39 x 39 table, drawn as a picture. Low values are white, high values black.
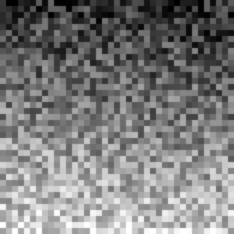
Values rise toward the top. The ninth with the highest average is the top right. There are no regular stripes. The grain is fine, like static.
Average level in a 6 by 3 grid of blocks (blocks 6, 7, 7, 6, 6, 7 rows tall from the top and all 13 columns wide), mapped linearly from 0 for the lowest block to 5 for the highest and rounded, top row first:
555
444
333
222
111
000
